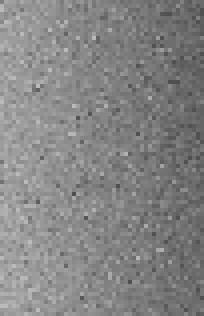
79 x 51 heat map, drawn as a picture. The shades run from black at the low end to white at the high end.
Slope: up to the left. Stripes: none. Average level on the scale: 50%. Grain: fine. Histogram: bell-shaped.
